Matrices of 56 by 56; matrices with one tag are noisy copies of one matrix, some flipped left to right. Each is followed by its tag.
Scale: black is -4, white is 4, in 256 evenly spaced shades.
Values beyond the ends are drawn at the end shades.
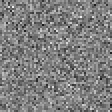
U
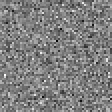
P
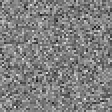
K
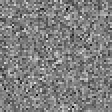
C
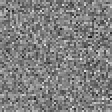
P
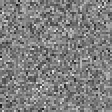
U
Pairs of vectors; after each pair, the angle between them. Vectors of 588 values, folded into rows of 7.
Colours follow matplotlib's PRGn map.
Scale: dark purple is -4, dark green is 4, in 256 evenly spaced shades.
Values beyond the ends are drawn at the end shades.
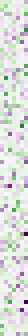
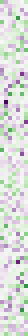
partly opposed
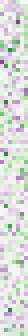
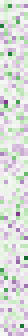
partly opposed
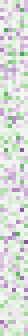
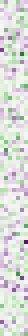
nearly parallel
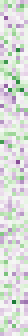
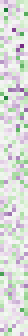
partly opposed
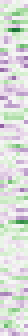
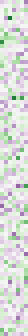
orthogonal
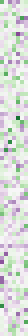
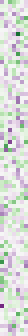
nearly opposite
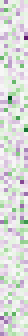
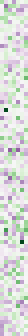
partly aligned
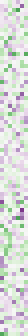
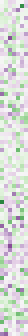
nearly opposite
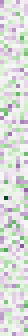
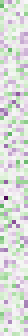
nearly opposite
